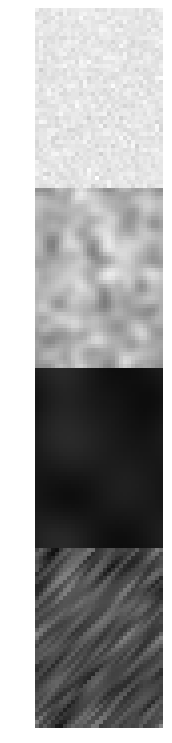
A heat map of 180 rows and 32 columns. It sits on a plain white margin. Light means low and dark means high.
It is made of 4 by 1 panels. Panel 1,1: very low, fine-grained, faint in contrast. Panel 2,1: low, blotchy. Panel 3,1: very high, smooth, faint in contrast. Panel 4,1: high, slanting up to the right.
